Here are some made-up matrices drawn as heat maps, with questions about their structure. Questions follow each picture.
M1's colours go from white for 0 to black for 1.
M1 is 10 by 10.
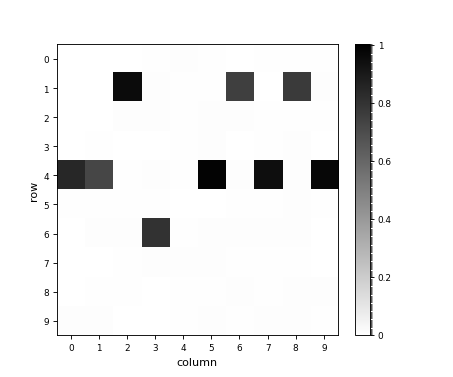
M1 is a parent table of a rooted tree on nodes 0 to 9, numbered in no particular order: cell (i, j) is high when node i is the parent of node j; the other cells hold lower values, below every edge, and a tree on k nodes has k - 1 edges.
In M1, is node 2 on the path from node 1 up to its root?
no
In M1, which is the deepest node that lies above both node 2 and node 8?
1
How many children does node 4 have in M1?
5
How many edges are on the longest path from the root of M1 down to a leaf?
3
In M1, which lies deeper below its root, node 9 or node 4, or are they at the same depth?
node 9
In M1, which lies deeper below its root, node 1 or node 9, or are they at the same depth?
the same depth
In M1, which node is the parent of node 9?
4
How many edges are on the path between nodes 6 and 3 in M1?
1
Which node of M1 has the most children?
4
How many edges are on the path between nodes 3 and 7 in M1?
4
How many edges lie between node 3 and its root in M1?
3
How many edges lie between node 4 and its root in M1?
0
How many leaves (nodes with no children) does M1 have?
7
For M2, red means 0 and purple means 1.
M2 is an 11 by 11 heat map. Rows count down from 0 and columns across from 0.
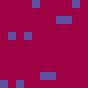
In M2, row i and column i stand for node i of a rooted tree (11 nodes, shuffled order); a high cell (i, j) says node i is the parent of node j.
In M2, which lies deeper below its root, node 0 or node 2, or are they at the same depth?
the same depth
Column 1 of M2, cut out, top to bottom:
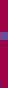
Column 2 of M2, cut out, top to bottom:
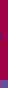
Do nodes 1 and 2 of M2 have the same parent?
no
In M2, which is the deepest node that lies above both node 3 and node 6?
0
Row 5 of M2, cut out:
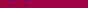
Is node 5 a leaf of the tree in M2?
yes
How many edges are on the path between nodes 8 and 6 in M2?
5
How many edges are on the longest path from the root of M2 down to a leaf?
3
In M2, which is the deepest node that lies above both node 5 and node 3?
0
